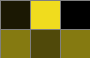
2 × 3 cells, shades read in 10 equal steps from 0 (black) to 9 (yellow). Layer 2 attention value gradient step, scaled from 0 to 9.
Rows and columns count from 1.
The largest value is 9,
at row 1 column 2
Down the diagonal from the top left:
1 3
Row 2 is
5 3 5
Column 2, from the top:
9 3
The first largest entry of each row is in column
2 1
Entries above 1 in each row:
1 3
